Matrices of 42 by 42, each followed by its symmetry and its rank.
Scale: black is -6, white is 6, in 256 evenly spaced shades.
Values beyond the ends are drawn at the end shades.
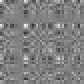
symmetric, rank three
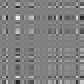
symmetric, rank one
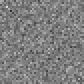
symmetric, full rank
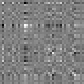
symmetric, rank three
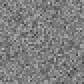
symmetric, full rank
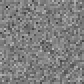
symmetric, full rank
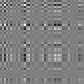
symmetric, rank one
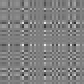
symmetric, rank one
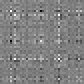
symmetric, rank three
